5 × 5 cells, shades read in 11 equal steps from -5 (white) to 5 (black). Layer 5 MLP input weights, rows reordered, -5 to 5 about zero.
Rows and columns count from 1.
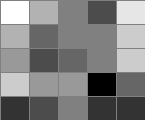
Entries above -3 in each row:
3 4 4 4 5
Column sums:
-8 2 0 10 -6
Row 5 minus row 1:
8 4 0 1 7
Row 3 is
-1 2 1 0 -3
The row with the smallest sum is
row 1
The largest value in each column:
3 2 1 5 3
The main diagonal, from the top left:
-5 1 1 5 3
